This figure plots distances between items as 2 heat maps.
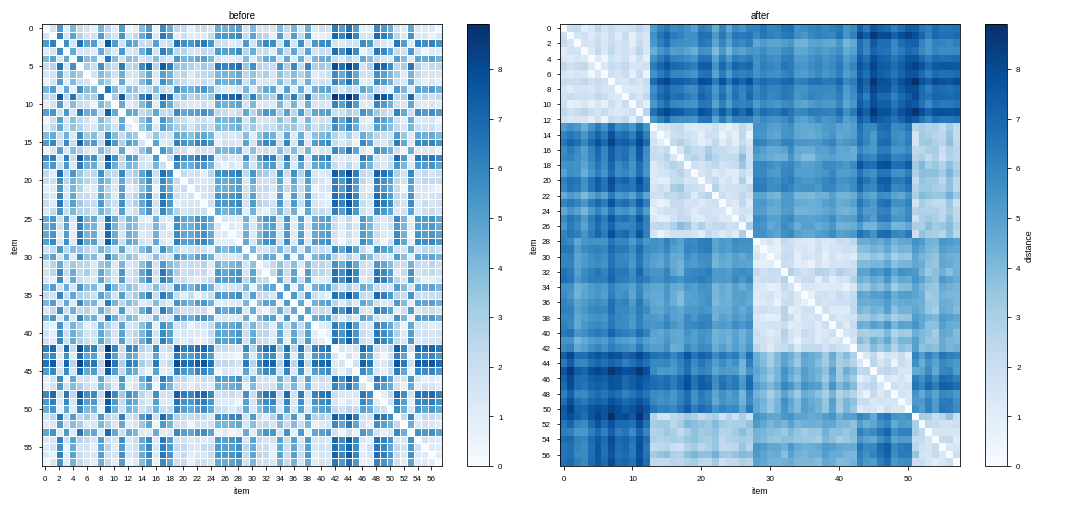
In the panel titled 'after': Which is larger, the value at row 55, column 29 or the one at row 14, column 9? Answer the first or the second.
the second
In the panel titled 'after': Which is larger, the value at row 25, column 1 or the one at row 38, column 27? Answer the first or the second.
the first
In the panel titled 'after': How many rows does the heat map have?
58
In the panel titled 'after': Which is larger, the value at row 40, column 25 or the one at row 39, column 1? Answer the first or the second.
the second
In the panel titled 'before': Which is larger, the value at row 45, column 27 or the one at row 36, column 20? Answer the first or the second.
the second
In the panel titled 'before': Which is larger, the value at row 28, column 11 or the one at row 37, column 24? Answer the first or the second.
the first
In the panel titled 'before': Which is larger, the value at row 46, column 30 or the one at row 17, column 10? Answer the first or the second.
the second
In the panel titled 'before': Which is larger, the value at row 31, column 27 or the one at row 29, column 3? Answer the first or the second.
the first
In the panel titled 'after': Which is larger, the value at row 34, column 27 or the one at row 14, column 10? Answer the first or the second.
the second
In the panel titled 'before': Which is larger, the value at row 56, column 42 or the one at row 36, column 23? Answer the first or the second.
the first
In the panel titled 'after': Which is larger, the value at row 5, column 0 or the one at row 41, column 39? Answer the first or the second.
the first
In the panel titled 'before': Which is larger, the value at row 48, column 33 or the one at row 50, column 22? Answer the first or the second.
the first
